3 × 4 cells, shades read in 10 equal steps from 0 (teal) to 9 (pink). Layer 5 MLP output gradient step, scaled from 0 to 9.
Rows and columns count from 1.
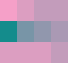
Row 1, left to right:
9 8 7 7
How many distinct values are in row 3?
2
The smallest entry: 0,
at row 2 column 1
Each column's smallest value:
0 4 5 6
